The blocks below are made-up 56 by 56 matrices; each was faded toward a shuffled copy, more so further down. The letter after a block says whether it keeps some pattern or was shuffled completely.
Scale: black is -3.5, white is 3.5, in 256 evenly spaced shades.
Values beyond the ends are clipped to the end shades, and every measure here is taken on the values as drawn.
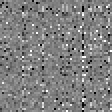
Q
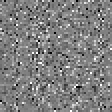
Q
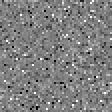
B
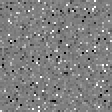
B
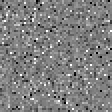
B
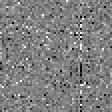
Q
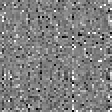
Q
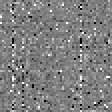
Q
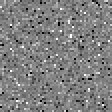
B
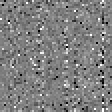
Q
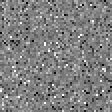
B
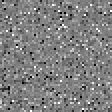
B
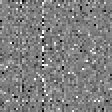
Q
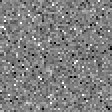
B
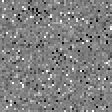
B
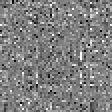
Q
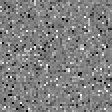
B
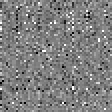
Q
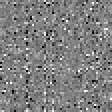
Q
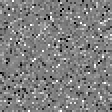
B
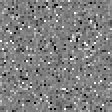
B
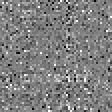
Q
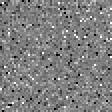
B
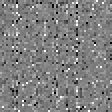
Q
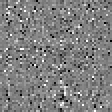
Q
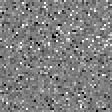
B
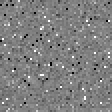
B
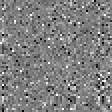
Q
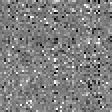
Q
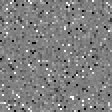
B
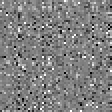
Q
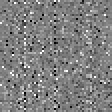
Q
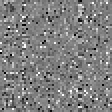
Q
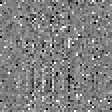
Q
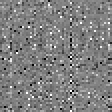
Q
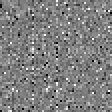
Q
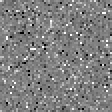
B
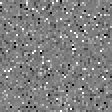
B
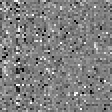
Q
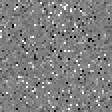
B
